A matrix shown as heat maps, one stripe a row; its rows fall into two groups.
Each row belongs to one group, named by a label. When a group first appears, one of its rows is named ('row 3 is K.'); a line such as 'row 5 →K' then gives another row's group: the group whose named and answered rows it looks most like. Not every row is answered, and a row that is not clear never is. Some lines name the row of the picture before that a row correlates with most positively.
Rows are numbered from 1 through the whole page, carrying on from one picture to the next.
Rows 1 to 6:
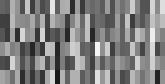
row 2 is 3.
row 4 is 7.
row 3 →3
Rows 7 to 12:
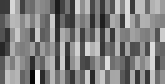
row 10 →3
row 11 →7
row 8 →3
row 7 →3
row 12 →7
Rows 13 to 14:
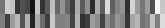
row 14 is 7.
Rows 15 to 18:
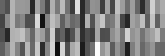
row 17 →3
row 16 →7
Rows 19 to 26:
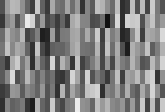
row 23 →7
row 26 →7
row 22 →7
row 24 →3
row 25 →3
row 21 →7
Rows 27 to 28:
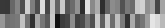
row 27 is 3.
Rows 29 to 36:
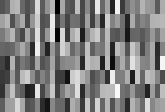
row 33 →7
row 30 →7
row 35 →7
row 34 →3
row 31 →7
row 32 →7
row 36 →7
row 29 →7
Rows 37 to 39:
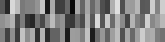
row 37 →3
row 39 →3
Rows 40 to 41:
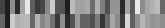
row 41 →3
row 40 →3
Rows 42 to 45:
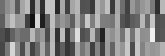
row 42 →7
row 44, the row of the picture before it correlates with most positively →41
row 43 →7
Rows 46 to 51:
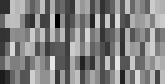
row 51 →3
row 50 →7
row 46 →3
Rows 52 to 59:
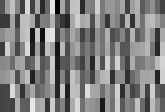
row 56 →7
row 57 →7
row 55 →7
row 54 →7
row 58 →3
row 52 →7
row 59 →3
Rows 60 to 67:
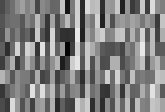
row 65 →7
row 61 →7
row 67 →3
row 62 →7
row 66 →3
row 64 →3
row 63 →3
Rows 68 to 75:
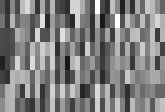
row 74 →7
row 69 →3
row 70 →7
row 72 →3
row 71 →3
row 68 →3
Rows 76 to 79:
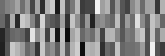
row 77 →3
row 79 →3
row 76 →7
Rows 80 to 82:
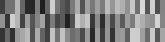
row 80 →7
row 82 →7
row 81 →3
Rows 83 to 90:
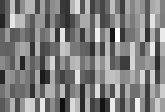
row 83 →3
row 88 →7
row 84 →3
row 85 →7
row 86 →7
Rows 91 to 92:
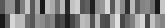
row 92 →3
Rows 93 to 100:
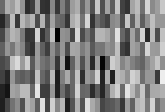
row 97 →3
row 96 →7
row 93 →7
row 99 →3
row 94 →3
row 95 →7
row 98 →7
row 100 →3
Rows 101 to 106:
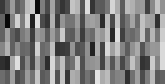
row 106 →7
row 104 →7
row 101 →3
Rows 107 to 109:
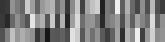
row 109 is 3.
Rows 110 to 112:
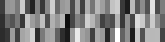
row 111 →3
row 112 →3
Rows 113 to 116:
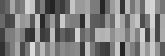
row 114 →7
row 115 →7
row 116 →3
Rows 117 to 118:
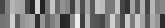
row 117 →7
